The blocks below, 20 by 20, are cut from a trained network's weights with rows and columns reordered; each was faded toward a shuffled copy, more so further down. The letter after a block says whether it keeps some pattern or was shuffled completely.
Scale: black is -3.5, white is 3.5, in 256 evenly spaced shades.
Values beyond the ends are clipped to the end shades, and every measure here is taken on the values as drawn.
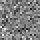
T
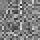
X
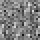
X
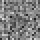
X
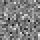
T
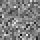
T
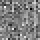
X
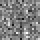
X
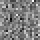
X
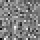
X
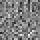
X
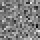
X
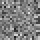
X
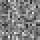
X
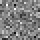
T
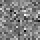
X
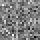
T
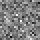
T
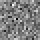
T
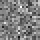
X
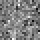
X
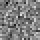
T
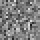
X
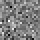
T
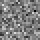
T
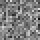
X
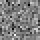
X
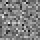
T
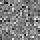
T
